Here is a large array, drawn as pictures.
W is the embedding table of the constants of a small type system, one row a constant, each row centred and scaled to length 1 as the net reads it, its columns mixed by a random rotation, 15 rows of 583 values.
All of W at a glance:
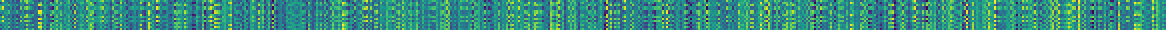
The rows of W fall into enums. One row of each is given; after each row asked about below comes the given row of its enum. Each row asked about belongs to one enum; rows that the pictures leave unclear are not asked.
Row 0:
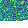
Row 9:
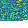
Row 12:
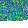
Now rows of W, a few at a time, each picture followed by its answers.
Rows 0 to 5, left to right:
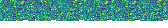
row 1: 12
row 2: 9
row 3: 0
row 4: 0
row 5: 9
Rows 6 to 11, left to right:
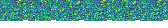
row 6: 9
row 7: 12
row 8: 0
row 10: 0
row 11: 9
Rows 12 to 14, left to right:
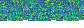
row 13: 9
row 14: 12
